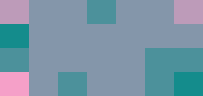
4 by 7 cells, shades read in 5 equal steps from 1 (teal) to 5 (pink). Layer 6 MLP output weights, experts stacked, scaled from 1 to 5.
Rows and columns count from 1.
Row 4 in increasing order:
1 2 2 3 3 3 5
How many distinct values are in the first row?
3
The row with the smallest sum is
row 3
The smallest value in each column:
1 3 2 2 3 2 1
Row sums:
22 19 18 19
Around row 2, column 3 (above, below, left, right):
3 3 3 3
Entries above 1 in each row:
7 6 7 6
